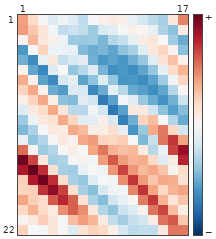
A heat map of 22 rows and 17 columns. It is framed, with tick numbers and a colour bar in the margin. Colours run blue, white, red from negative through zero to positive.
There are no lone odd cells. The grain runs diagonally down to the right. The top middle is the calmest part.
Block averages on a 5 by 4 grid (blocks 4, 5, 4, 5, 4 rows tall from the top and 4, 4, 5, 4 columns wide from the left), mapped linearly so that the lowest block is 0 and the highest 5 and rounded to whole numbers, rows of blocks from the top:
3 1 2 2
2 1 0 2
2 3 2 3
5 2 4 4
4 4 2 4
